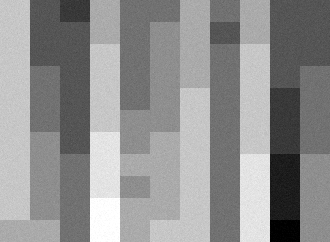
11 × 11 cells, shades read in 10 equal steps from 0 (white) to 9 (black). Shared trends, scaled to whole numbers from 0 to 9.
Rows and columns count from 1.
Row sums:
51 50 47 45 45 44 41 38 39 37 37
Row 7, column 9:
2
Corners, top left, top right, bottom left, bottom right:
2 6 3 4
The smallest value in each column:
2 3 5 0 3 2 2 5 1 6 4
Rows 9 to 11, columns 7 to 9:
2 5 1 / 2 5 1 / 2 5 1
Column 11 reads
6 6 6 5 5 5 5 4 4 4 4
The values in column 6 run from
2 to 5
